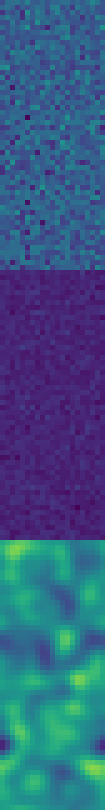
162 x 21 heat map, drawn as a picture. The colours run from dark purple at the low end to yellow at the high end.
It is made of 3 by 1 panels. Panel 1,1: low, fine-grained. Panel 2,1: very low, fine-grained, faint in contrast. Panel 3,1: middling, blotchy, strong in contrast.
